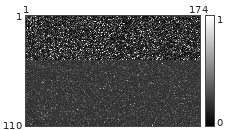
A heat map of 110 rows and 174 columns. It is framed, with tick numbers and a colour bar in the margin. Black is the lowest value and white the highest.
Grain: fine. Slope: none. Seam: horizontal, 40% of the way down, the bottom part calmer. Histogram: skewed, a long tail of high values. Mirror symmetry: none.
